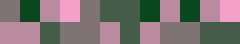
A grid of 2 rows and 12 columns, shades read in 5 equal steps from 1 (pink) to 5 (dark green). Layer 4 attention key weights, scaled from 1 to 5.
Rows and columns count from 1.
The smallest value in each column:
2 2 2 1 3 2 4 2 2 3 2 1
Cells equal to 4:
6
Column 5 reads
3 3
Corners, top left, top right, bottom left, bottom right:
3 1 2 4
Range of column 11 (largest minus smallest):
2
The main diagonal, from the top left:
3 2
